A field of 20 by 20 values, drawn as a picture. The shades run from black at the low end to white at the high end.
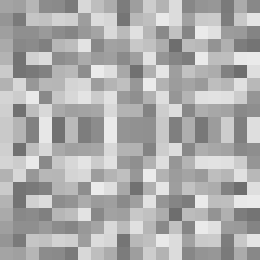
Odd rows or columns: none. Slope: none. Mirror symmetry: top to bottom. Grain: fine. Seam: none. Average level on the scale: 70%.
